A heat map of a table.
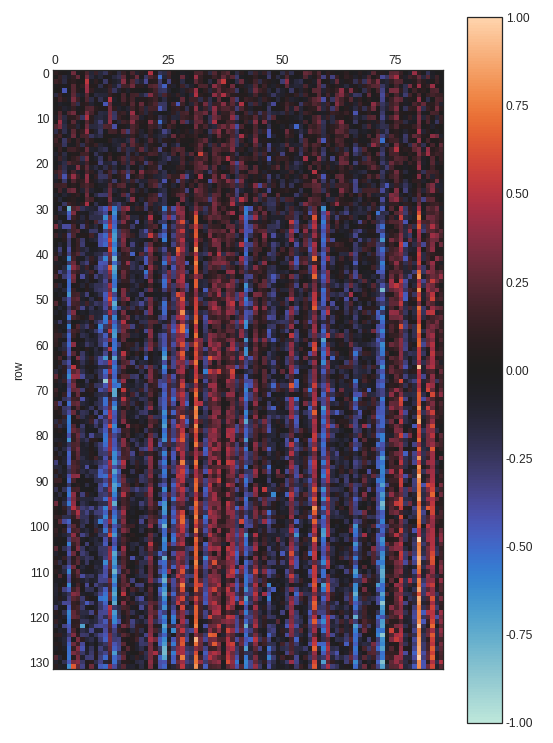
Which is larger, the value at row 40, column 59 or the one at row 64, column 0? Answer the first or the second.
the second
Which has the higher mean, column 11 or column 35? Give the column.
35
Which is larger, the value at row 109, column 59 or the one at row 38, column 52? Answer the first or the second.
the second
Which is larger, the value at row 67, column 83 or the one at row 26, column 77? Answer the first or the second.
the first
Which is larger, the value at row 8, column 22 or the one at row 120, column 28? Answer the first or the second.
the second
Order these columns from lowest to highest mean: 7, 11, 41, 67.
11, 67, 7, 41
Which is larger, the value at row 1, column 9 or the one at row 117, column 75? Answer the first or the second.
the second
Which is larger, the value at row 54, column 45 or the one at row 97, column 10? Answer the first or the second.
the first
